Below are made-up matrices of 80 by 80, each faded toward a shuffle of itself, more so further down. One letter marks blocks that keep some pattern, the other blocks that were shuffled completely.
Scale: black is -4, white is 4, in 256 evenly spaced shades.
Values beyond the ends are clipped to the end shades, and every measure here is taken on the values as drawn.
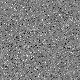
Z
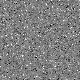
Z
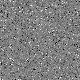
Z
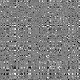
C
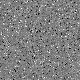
Z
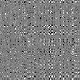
C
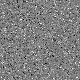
Z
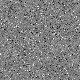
Z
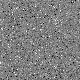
Z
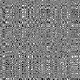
C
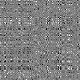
C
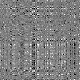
C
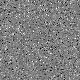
Z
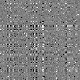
C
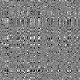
C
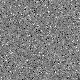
Z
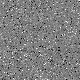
Z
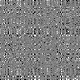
C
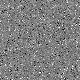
Z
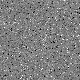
Z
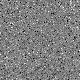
Z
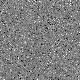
Z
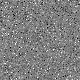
Z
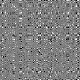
C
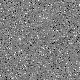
Z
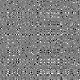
C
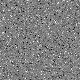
Z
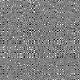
C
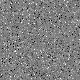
Z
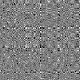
C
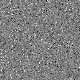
Z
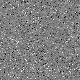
Z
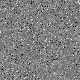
Z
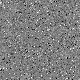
Z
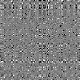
C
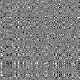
C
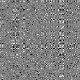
C
